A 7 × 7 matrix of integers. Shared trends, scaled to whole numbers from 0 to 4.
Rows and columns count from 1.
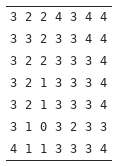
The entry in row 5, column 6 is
3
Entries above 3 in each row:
3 2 1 1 1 0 2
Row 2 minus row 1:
0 1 0 -1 0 0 0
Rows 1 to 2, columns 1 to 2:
3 2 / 3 3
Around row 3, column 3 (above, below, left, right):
2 1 2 3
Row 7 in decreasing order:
4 4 3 3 3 1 1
